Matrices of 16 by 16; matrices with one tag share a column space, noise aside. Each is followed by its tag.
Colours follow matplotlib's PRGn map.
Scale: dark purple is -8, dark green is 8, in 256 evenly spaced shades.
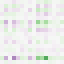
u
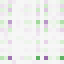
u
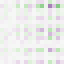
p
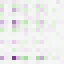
u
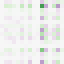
p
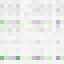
u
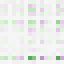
u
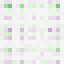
p
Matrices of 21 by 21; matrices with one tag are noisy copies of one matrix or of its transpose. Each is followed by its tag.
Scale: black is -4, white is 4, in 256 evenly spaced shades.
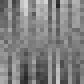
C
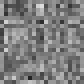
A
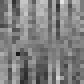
C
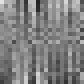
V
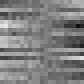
C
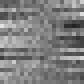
C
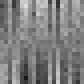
C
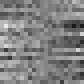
C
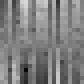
C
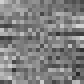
V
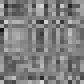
A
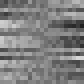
C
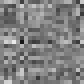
A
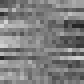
C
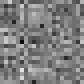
A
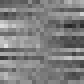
C
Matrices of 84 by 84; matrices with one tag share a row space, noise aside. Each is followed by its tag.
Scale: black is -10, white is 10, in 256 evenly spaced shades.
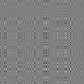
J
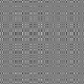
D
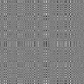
J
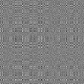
D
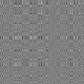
D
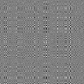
J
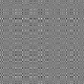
D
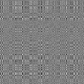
D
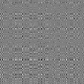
D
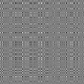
D
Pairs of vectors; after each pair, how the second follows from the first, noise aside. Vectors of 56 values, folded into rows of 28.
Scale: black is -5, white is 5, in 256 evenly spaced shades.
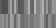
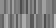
shuffled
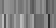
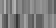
shuffled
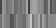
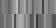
wrapped around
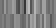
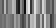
scaled up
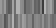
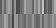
negated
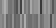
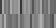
wrapped around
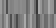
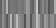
negated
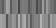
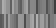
wrapped around
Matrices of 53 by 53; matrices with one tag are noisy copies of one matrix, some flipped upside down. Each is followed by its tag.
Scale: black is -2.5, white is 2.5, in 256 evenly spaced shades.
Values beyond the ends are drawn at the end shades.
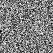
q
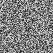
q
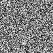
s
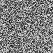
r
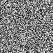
s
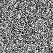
q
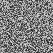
r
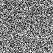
r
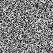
q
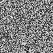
s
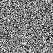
s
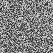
r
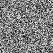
q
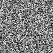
q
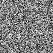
q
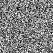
q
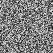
q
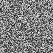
r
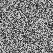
q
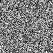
q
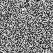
s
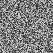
q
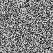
s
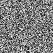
s
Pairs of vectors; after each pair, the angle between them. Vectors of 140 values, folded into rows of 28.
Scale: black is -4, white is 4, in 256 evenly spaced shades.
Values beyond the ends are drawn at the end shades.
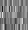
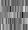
orthogonal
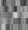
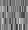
orthogonal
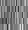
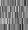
nearly opposite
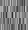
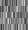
nearly opposite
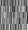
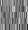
nearly opposite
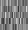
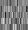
nearly opposite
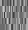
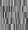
nearly opposite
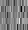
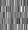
nearly opposite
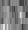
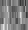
nearly parallel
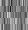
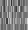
partly aligned
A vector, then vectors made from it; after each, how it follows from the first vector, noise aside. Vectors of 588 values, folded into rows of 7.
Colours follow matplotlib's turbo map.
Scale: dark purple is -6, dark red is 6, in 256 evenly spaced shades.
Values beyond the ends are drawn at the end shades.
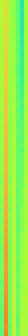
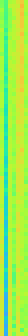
negated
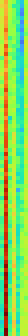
scaled up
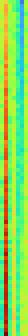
scaled up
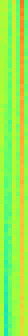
reversed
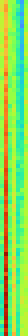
scaled up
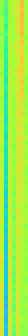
negated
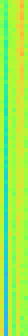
negated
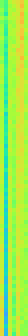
negated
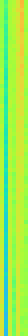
negated
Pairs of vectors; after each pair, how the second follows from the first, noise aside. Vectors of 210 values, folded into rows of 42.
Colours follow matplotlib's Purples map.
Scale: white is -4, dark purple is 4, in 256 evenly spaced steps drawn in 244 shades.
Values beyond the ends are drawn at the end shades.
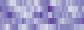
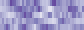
negated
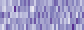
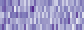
negated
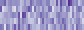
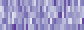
reversed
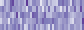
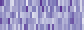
negated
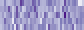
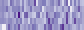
reversed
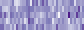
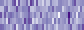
sign-scrambled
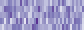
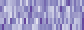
negated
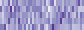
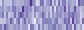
reversed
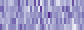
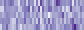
negated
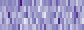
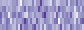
negated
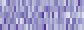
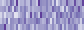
reversed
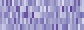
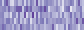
sign-scrambled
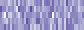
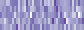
reversed
